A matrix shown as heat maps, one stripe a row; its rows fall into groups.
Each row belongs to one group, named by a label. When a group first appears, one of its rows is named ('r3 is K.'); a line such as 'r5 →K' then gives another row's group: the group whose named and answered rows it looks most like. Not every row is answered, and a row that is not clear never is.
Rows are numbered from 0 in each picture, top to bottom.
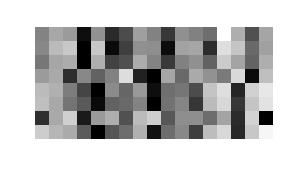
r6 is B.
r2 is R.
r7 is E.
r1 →R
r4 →E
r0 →R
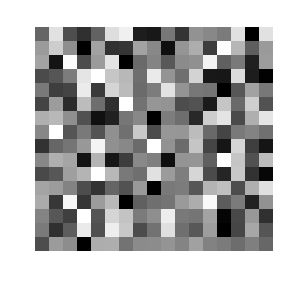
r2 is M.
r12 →M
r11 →E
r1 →R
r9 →R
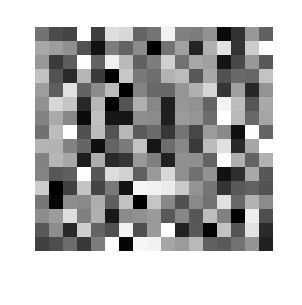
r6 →R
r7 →B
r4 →M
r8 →E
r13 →B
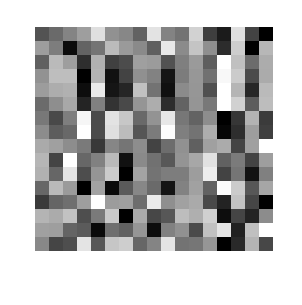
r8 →E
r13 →M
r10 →M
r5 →R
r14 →E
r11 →R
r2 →R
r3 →R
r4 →R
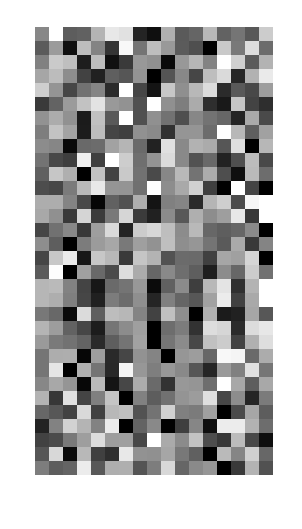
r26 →M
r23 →R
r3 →E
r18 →E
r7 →R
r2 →R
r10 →B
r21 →E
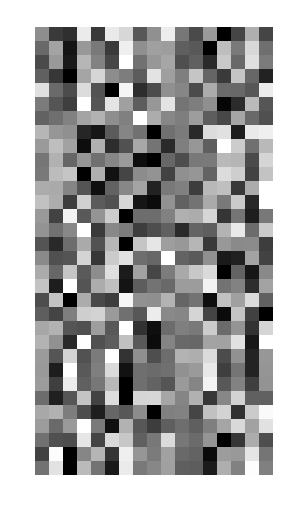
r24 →M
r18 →M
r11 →E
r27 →E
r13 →M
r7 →E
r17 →M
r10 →R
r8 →R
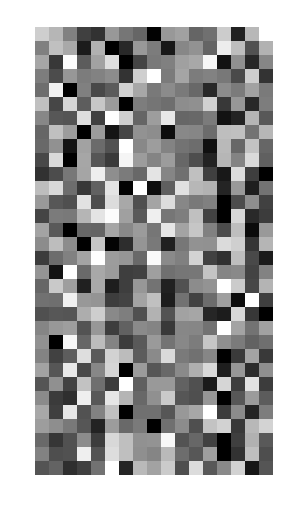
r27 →M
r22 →M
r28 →E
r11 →M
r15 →R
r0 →E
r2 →M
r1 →R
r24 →M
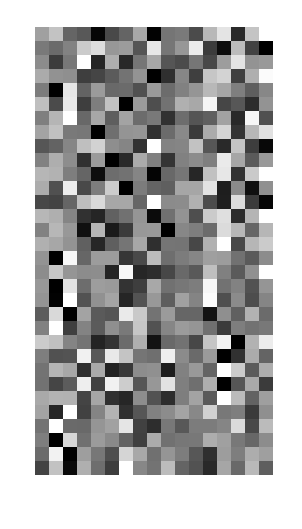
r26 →R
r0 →E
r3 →E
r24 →R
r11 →M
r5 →M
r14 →R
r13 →E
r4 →M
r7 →E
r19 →M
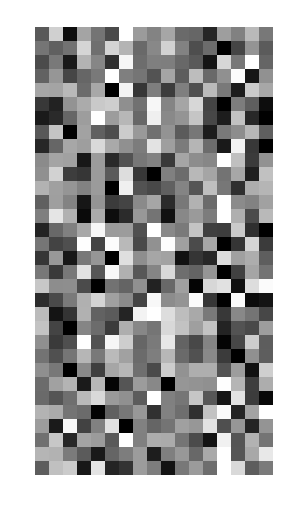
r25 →R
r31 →R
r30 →E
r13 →R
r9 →R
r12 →R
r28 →M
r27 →E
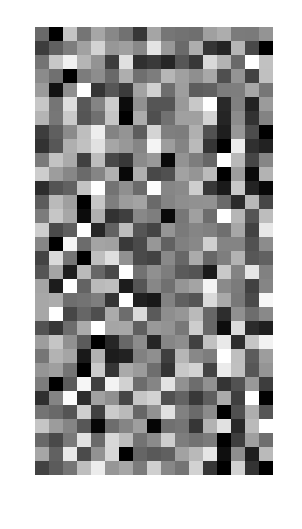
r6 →M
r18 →M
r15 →M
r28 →E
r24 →R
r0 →M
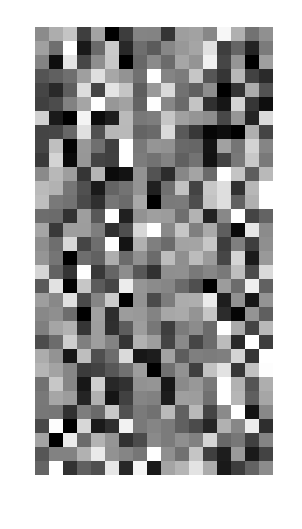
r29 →M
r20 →B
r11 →E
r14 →B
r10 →R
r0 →R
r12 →E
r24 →E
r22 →B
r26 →R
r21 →R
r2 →M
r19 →M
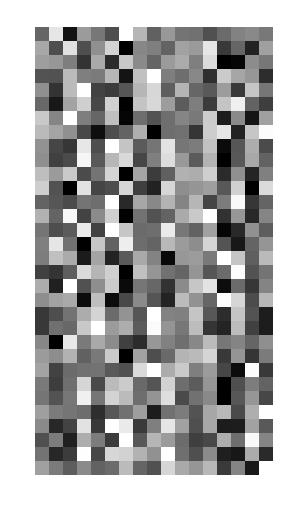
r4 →B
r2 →B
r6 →M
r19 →R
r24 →B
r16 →R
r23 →M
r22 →M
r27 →E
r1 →M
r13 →M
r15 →B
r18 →M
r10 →M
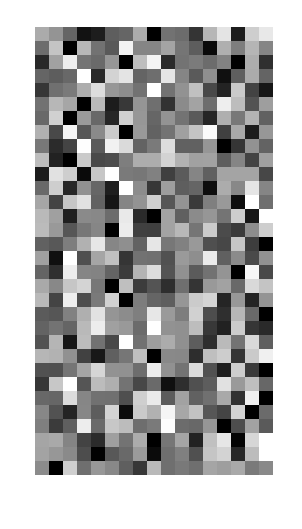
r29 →E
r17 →B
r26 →B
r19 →M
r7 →M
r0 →E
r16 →M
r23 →E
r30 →E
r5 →R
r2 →B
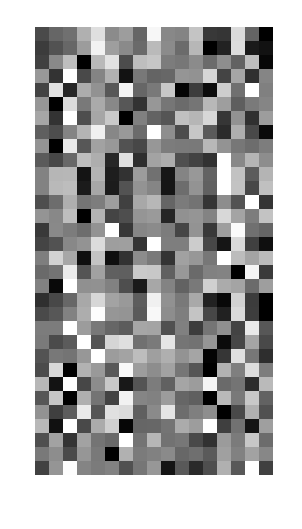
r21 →B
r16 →R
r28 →M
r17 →B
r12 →B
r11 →R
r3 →M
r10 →R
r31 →B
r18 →M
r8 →M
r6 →M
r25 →M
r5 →M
